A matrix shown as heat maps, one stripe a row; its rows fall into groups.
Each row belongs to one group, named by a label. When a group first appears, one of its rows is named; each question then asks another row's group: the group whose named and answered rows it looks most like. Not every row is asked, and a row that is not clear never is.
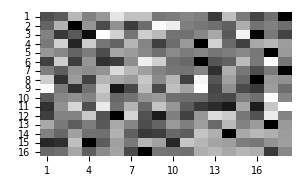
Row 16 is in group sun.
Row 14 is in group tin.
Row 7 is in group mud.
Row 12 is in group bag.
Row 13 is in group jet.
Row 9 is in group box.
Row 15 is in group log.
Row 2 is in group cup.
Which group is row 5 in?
jet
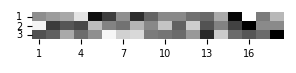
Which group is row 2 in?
box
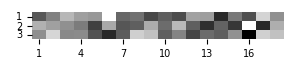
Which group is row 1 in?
tin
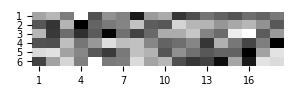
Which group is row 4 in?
mud
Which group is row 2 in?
log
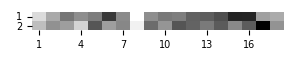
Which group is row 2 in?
jet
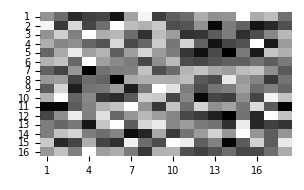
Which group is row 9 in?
cup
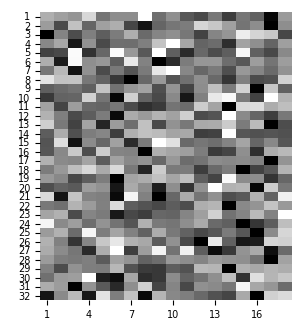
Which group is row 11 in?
tin
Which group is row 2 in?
sun
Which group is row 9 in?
bag
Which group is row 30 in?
bag
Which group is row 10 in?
bag
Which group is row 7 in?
cup
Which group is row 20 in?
bag
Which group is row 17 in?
jet
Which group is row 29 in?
tin
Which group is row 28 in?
jet
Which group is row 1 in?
jet
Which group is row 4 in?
cup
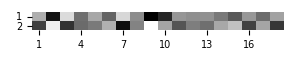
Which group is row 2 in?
cup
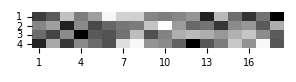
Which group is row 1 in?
mud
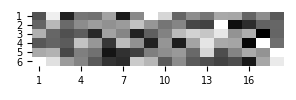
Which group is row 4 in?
bag
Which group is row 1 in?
cup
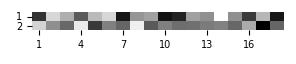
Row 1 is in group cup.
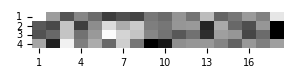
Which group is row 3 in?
mud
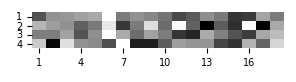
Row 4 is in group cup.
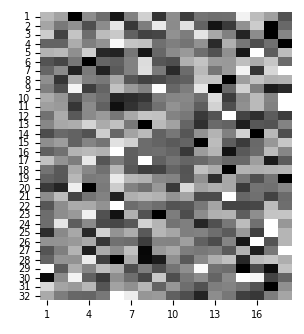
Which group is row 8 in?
tin
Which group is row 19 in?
mud
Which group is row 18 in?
tin
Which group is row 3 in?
sun
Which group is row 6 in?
log
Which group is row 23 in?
bag
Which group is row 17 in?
jet
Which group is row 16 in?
tin
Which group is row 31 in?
jet
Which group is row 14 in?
bag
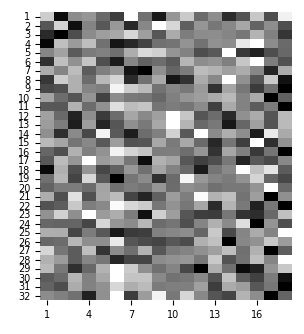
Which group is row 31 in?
mud
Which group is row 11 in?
mud
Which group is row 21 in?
sun
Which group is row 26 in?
tin
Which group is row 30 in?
mud
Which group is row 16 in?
mud
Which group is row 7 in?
sun
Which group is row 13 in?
cup
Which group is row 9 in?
mud
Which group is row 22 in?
mud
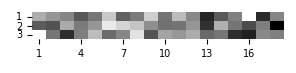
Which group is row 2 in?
mud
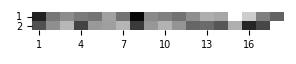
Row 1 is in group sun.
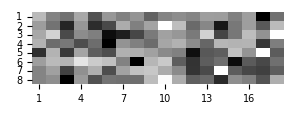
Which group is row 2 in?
cup
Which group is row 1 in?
jet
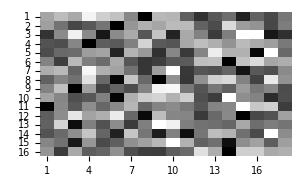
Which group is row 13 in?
cup
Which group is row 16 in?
tin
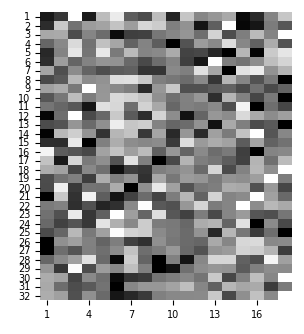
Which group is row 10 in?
mud
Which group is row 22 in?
log
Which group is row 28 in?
bag
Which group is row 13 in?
mud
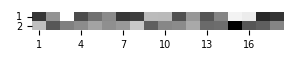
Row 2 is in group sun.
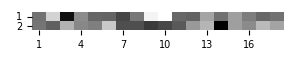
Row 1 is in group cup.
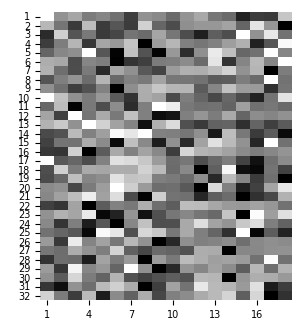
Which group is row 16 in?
log
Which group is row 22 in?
log
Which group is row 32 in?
jet
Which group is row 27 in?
tin
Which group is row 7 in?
jet
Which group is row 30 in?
tin
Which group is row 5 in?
bag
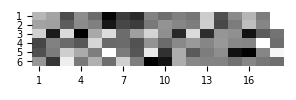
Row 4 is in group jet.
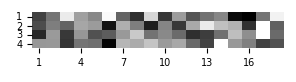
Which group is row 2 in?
bag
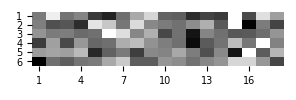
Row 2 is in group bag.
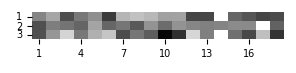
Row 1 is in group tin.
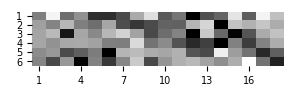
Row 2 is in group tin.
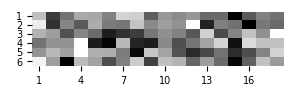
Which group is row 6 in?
box
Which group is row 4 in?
bag
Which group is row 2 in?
box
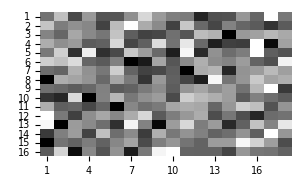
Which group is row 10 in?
log
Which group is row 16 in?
cup
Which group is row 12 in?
box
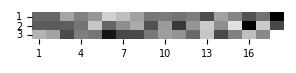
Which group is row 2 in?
bag
